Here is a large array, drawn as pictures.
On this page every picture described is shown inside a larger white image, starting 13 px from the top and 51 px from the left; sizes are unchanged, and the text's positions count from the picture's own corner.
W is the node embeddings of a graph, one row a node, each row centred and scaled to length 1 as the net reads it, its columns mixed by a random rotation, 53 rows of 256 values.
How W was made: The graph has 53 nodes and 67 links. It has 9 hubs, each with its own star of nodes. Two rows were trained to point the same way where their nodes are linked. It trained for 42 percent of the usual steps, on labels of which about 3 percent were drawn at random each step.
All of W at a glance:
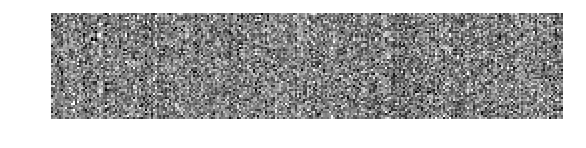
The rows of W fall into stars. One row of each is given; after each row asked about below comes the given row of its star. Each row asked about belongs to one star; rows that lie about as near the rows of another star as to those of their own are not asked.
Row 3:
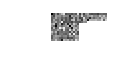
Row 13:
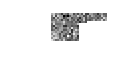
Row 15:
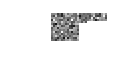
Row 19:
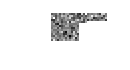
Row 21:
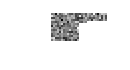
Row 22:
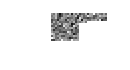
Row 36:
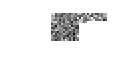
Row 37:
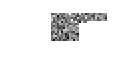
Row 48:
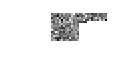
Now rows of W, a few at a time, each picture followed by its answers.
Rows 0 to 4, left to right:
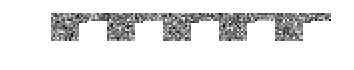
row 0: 19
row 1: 15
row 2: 15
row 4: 48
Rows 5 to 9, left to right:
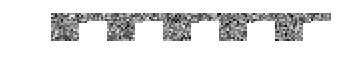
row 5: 21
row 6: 36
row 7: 13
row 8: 37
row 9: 3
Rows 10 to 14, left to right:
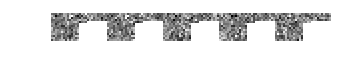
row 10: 19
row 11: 19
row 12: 13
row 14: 36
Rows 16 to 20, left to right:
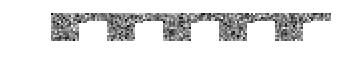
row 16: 37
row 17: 19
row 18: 3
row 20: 3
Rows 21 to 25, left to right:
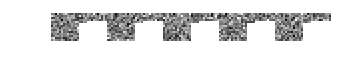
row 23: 15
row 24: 48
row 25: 15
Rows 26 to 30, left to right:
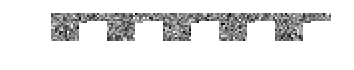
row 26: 13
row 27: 36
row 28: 15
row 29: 15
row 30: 13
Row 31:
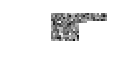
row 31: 37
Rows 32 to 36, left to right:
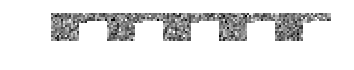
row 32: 48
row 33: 22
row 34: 21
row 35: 21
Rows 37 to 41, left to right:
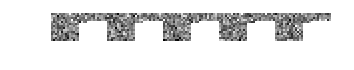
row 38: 21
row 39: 21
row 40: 48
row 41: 37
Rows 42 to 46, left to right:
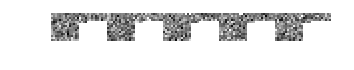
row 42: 22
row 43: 36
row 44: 48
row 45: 36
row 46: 13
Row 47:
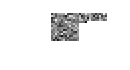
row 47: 21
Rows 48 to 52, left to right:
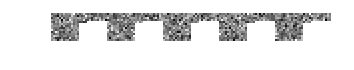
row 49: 36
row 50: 13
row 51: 37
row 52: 22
